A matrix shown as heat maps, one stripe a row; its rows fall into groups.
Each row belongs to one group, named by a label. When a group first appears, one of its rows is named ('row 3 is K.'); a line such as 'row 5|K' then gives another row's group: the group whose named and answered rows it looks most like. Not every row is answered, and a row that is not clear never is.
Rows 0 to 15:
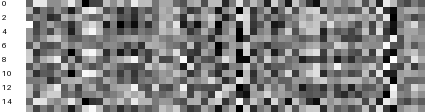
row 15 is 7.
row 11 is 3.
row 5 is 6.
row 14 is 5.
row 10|7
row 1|7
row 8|6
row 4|7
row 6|3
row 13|6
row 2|3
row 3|7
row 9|3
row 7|7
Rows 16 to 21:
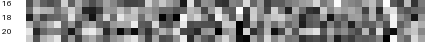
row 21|6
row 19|6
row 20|7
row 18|5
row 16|3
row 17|5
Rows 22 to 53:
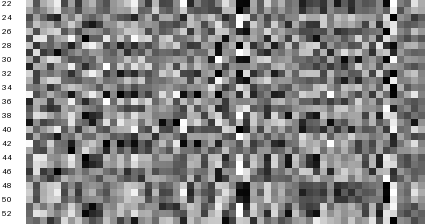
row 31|5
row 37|3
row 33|6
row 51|5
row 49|6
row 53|3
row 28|7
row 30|6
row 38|5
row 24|3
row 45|5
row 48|6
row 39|5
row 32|7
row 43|7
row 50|6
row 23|6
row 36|5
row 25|5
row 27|5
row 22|6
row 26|6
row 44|5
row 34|3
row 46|3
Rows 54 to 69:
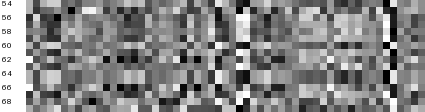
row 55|7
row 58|3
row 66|7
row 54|6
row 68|5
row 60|6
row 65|6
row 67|3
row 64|6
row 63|3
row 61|3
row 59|3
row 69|6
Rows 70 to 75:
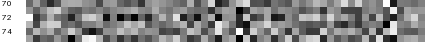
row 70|3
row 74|5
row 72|7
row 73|6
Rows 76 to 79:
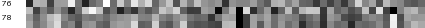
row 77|7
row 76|5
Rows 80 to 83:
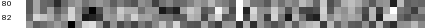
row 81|5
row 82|5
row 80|3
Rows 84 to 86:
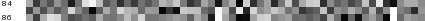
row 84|7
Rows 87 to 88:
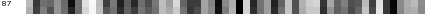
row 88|7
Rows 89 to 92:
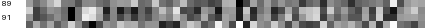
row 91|7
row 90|7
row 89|6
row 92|5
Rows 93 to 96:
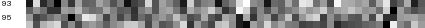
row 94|3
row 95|7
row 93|3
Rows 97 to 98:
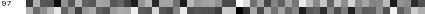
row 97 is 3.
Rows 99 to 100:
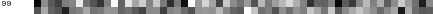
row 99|5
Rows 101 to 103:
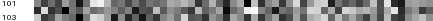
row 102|3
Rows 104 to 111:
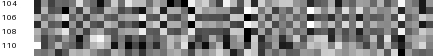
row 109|7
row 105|3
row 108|6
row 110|7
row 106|6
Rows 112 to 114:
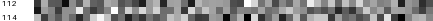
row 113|5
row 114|7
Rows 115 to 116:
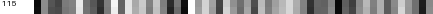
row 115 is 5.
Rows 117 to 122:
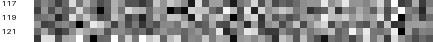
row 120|7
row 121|3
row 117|3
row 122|5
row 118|5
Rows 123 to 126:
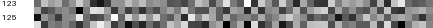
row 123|5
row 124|7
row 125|5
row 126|7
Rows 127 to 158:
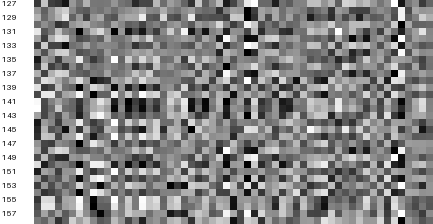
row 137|6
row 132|6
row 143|7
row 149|3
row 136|3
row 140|5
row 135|5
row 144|5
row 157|5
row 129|6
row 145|3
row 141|7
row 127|3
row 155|5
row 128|6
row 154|7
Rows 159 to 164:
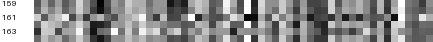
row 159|5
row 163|5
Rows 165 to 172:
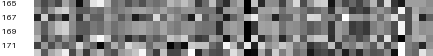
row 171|5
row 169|6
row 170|7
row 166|6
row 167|3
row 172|6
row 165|7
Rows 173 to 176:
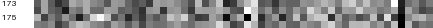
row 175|7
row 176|3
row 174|3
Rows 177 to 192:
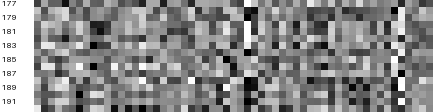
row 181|5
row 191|6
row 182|3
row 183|5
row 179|6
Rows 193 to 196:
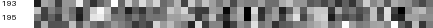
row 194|7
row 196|3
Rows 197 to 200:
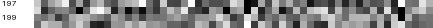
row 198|7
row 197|6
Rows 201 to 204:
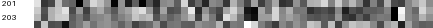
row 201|7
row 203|6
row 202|6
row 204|3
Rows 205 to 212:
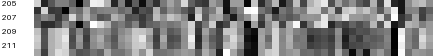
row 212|6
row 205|7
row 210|6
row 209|6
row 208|7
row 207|3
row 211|6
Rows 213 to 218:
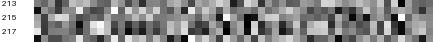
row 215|6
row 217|7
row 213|3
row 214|5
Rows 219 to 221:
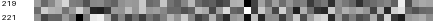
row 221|7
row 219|6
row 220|5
